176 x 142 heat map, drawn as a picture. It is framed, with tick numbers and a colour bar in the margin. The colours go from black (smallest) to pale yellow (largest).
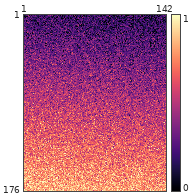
Grain: fine. Average level on the scale: 50%. Slope: up to the bottom.
